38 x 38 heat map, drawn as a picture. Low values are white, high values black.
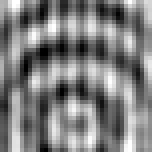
Lone odd cells: none. Rings: centred on the bottom middle. Stripes: upright, repeating 8 times. Average level on the scale: 50%.
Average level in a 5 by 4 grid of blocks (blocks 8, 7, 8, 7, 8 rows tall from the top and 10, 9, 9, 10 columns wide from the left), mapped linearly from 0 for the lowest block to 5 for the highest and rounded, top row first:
2 2 2 2 / 1 5 4 1 / 3 1 0 2 / 3 3 3 1 / 2 1 1 0
